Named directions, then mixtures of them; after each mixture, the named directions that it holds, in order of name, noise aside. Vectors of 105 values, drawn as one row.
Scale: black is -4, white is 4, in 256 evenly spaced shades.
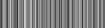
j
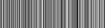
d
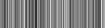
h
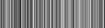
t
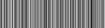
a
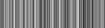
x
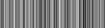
x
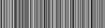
a, t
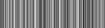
x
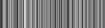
j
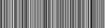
a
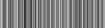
j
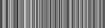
j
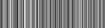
j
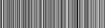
d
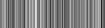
h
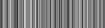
j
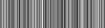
d, h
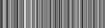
j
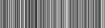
d, h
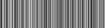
a, j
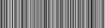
a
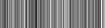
h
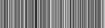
a, h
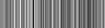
t, x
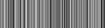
a, h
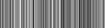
t, x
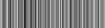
j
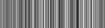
d, x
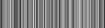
j, t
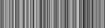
x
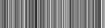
h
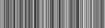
x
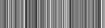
h
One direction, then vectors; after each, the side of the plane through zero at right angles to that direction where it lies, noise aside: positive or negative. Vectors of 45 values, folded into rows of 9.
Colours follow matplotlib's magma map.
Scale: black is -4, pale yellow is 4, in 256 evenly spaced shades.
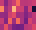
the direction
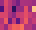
negative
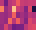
positive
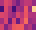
negative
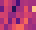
negative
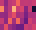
positive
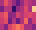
negative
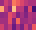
positive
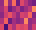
negative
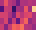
negative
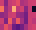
positive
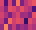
positive
